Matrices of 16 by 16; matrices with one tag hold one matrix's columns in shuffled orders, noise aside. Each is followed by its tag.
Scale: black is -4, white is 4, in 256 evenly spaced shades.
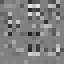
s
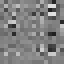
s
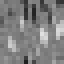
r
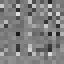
s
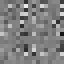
s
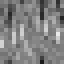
r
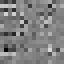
s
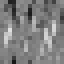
r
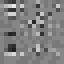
s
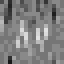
r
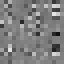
s
